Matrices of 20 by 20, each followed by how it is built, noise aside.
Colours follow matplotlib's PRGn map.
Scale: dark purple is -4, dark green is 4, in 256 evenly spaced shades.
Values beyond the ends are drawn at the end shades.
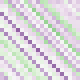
Toeplitz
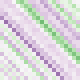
Toeplitz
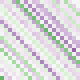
Toeplitz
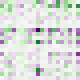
low rank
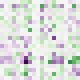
low rank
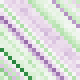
Toeplitz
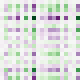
low rank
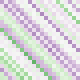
Toeplitz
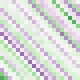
Toeplitz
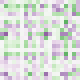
low rank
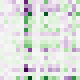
low rank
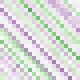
Toeplitz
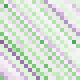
Toeplitz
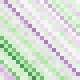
Toeplitz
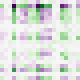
low rank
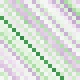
Toeplitz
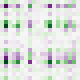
low rank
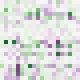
low rank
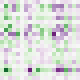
low rank
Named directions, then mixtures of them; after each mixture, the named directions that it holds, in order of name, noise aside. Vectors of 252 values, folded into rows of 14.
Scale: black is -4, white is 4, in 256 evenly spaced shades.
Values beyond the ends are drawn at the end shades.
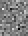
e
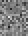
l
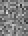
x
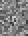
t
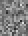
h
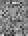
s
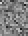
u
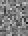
l, x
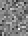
e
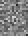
t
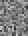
h, x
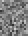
h, t, x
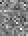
u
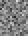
e, t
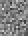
e, h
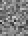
t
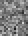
h, t, x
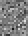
e, x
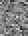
s, u
